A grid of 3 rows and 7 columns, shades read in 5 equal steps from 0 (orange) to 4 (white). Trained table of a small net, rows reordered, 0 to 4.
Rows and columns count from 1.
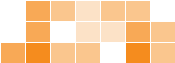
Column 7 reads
4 2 2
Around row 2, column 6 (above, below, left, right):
2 0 3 2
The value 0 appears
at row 3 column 2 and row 3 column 6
